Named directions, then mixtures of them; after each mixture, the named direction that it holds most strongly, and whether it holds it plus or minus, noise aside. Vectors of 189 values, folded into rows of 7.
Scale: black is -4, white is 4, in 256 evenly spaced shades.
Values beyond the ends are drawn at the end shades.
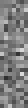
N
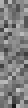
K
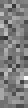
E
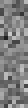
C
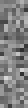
N, minus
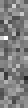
E, minus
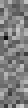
C, plus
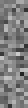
N, minus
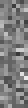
N, plus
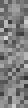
K, minus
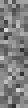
K, plus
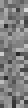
N, plus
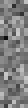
C, plus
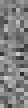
N, minus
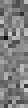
C, plus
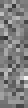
E, plus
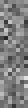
E, plus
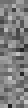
N, minus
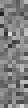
C, plus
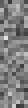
K, minus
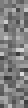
N, plus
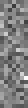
E, plus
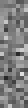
N, plus
